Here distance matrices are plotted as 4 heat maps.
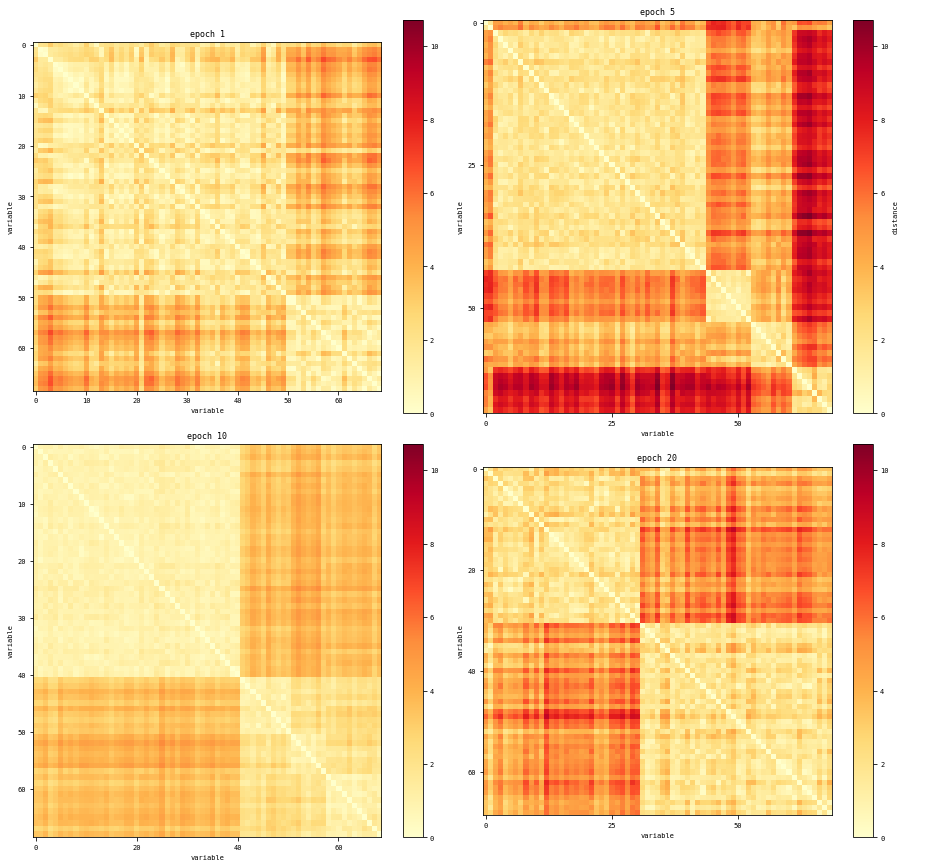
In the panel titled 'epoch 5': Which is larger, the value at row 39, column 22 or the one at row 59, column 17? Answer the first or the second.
the second
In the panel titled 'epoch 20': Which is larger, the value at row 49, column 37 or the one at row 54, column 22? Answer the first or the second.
the second
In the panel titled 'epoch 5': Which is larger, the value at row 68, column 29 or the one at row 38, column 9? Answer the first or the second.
the first
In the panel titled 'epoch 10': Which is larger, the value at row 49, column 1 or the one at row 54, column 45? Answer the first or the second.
the first
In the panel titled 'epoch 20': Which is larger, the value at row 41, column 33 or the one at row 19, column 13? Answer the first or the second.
the second
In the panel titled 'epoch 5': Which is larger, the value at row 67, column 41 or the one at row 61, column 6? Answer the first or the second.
the first
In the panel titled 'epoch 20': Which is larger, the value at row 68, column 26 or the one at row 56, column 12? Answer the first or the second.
the second
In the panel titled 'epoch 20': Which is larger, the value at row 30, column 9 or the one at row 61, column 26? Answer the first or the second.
the second
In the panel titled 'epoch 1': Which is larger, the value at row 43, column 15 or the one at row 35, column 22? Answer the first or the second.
the second
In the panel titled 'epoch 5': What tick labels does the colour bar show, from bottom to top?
0, 2, 4, 6, 8, 10
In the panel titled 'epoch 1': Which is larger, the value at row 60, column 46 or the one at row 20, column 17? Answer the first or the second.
the first
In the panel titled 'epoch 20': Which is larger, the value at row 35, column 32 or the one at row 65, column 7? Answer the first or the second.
the second
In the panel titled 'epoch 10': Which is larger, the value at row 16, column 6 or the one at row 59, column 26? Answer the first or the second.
the second
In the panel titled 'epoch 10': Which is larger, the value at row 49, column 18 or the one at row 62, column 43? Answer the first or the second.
the first
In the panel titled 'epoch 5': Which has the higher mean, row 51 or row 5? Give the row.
51
